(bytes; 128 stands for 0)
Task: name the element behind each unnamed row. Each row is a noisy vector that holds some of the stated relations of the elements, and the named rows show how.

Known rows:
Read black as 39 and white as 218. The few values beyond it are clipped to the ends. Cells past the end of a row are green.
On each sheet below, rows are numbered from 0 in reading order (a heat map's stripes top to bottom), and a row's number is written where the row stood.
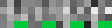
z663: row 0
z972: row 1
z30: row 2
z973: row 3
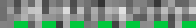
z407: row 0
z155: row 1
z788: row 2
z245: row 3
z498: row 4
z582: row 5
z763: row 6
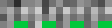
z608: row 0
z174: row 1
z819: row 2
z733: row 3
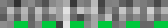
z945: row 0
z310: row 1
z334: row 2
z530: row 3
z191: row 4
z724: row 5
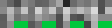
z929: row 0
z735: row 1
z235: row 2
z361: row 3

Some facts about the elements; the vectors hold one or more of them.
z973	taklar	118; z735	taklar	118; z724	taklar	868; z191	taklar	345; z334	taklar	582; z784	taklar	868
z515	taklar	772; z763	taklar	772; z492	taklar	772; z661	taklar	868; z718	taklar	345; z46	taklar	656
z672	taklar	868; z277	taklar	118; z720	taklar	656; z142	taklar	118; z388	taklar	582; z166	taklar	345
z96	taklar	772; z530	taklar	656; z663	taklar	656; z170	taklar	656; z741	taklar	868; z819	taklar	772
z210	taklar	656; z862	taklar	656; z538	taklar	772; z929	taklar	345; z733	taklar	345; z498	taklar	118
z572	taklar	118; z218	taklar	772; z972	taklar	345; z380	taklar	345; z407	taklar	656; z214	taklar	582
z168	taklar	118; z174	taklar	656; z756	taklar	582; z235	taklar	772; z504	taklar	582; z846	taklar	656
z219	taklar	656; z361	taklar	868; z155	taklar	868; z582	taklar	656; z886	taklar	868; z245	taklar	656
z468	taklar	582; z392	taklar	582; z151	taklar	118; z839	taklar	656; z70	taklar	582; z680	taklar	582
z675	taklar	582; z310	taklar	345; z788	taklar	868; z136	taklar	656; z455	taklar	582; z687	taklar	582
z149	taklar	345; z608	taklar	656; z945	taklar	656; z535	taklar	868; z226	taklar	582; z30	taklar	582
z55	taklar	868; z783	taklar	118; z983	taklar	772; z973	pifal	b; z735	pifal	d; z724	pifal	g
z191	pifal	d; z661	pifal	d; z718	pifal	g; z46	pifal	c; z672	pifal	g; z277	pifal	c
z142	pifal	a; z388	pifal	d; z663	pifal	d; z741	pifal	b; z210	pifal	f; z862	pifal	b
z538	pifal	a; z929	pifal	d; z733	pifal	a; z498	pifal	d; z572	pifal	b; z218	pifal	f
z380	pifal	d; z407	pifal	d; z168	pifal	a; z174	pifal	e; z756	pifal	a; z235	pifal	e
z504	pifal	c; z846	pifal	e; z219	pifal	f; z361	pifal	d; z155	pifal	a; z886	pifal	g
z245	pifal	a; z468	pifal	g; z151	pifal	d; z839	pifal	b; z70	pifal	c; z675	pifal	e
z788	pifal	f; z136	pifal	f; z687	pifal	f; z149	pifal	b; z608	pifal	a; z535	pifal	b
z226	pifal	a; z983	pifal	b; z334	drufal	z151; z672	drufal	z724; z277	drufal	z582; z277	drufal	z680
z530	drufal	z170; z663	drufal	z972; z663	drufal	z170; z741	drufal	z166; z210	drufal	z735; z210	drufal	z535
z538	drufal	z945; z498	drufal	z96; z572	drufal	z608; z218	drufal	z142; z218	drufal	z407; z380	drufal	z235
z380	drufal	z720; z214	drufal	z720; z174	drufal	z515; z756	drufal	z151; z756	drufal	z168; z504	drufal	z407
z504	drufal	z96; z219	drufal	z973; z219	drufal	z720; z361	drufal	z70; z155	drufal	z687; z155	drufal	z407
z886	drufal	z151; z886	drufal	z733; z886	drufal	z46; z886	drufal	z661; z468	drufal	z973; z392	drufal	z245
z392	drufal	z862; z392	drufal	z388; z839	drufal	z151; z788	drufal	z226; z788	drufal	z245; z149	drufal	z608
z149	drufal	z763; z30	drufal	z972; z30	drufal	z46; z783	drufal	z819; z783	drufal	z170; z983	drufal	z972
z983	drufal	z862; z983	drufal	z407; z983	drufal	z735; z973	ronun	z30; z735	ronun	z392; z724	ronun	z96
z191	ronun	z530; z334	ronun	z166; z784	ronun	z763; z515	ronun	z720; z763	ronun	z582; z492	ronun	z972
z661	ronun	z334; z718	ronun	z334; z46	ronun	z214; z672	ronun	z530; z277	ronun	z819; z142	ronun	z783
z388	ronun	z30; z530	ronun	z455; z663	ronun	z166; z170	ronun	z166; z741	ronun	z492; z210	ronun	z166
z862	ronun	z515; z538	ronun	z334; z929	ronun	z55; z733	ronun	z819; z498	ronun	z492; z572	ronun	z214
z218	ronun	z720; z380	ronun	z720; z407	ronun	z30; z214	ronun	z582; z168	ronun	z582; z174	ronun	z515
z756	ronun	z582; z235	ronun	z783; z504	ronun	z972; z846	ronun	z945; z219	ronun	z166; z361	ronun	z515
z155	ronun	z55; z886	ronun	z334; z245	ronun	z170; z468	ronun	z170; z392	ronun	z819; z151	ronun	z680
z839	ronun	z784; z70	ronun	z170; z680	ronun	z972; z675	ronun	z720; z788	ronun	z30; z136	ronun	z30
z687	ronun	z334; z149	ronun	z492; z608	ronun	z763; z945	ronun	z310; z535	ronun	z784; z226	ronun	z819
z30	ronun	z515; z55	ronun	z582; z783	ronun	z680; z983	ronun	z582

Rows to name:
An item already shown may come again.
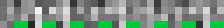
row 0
z170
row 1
z380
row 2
z886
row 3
z661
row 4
z983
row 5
z663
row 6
z929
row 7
z538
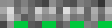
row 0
z783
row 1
z687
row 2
z70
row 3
z245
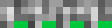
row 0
z741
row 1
z218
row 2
z763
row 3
z149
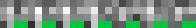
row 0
z361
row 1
z468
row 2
z277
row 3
z572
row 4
z142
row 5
z504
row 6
z680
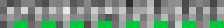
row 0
z388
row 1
z191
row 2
z392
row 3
z168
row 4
z210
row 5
z530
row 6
z174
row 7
z862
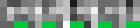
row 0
z680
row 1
z392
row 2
z839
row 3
z572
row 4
z210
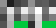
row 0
z720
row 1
z214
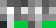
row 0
z214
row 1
z392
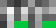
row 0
z219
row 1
z492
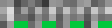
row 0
z741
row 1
z136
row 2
z96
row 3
z515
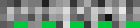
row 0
z661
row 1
z46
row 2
z756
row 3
z151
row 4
z672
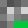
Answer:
z675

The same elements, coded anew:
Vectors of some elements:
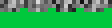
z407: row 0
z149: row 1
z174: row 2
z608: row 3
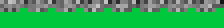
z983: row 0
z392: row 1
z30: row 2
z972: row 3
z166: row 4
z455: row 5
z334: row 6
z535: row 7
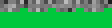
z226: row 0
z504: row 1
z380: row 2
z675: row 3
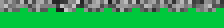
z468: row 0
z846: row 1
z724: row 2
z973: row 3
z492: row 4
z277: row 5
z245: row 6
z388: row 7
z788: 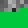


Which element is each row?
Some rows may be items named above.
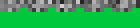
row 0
z756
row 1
z492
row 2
z680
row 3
z191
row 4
z735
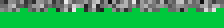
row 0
z388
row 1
z661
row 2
z361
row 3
z174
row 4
z720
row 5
z468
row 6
z218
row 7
z70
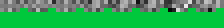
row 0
z504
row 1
z886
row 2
z504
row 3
z151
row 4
z862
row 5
z735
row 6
z672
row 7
z219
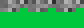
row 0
z30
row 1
z392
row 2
z155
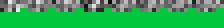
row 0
z361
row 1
z572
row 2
z839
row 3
z515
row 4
z46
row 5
z136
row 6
z973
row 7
z783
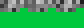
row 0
z136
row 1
z498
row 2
z763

